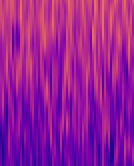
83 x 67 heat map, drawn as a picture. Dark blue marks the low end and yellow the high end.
Histogram: bell-shaped. Ninth with the lowest average: bottom left. Grain: streaks running down. Slope: up to the top.
